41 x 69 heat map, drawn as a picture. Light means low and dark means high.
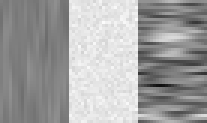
It is made of 1 by 3 panels. Panel 1,1: middling, streaked downward, faint in contrast. Panel 1,2: very low, fine-grained, faint in contrast. Panel 1,3: middling, streaked across, strong in contrast.
